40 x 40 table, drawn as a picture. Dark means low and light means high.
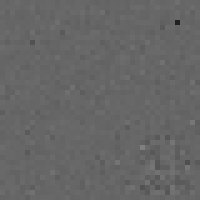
In the bottom right lies a patch that is rougher than the rest. Values change most from cell to cell in the bottom right. No overall slope runs across the table. On average the colour sits 40% of the way up the scale. The halves do not mirror each other. No regular stripes run through it.
